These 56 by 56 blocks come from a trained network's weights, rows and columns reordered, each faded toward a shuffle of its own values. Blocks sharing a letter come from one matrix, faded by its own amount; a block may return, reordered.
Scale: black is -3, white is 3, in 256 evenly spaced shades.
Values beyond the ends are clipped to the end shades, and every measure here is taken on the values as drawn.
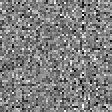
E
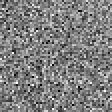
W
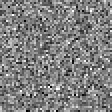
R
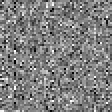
E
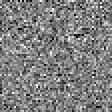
R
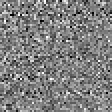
R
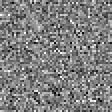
R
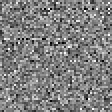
R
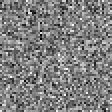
W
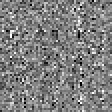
E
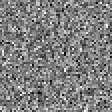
W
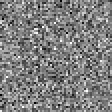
W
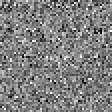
R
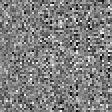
E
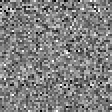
R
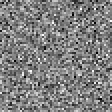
W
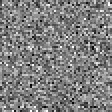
R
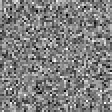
W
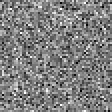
W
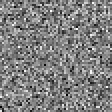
W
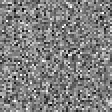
W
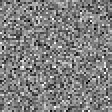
W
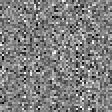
E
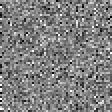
E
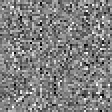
E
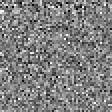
R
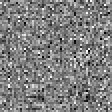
E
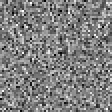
W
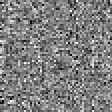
E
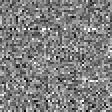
R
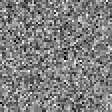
W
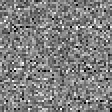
R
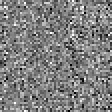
E
